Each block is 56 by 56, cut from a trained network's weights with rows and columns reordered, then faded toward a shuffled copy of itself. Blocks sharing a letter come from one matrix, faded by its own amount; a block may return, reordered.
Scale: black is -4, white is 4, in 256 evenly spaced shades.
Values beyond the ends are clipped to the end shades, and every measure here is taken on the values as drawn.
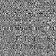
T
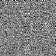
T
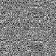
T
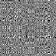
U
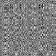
U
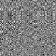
U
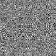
T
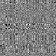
U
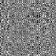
U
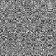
T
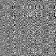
U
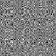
U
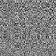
T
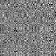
U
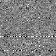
T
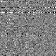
T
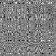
U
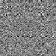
T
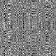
U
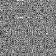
T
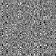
U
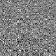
T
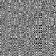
U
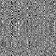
U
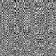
U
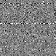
T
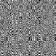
U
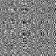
U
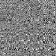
T
